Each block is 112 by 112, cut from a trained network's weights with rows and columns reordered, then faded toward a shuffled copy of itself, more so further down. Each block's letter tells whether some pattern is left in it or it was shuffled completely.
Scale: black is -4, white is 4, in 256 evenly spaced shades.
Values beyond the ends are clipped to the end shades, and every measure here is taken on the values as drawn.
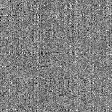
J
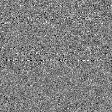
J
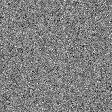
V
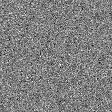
V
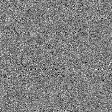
J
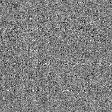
J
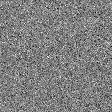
V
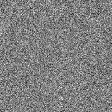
J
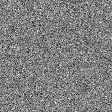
V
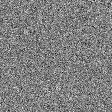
V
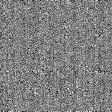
J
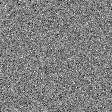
V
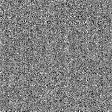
J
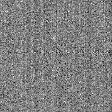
J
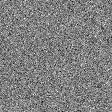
V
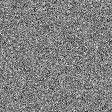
V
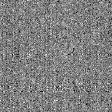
J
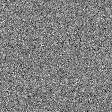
V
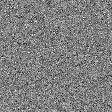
V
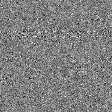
J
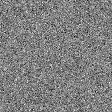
V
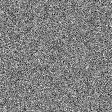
V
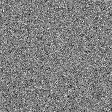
V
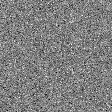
V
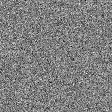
V
